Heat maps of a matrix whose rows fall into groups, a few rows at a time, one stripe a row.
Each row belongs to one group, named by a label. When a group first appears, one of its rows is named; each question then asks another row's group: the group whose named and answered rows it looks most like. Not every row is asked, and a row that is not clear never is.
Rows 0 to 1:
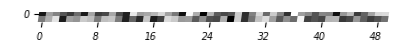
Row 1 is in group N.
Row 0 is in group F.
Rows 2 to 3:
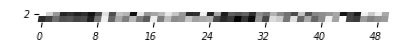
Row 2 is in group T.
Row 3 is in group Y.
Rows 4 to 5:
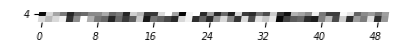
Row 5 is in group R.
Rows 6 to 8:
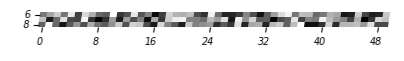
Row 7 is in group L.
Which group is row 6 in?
N
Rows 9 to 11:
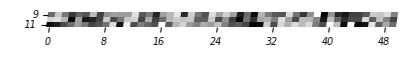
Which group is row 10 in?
T
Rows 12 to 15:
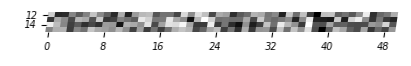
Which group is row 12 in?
L
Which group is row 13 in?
F
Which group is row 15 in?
N
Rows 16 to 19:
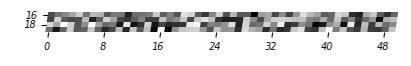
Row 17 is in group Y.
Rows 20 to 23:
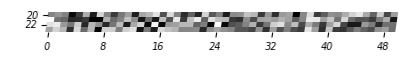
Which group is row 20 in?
F
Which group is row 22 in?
N
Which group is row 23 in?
T
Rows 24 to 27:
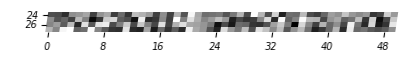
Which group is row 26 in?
Y
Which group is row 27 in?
R
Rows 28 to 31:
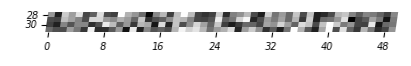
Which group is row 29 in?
N
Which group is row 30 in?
Y
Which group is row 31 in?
L
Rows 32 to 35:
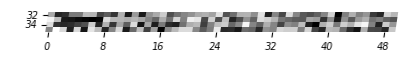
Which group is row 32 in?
L
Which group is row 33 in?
T
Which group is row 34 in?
L
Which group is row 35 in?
N
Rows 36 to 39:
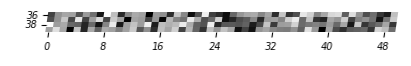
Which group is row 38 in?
T
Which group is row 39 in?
T
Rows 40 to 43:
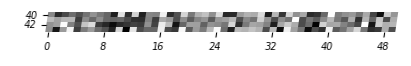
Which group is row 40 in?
L
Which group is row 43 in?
L
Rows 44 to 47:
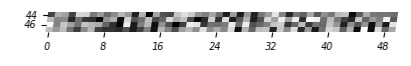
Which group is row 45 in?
T
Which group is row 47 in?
R
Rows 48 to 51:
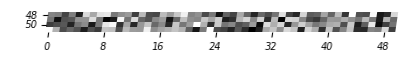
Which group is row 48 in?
Y
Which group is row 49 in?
L
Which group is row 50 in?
Y
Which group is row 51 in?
T
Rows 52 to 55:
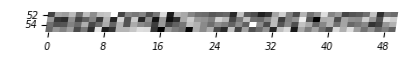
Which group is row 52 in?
Y
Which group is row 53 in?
L
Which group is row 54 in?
L
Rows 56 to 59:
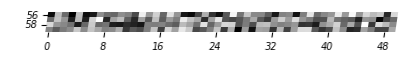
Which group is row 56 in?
F
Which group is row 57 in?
N
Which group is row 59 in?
N
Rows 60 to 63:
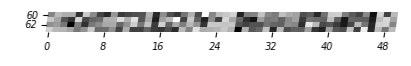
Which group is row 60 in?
R
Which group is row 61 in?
T
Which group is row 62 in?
T
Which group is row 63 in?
R
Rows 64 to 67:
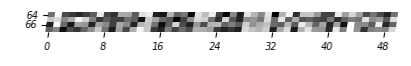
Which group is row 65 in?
R
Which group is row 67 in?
F
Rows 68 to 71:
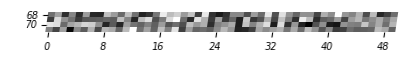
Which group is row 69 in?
F
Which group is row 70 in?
R
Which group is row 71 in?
T
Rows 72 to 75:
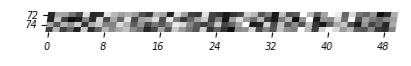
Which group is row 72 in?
Y
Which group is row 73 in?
F
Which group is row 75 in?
Y
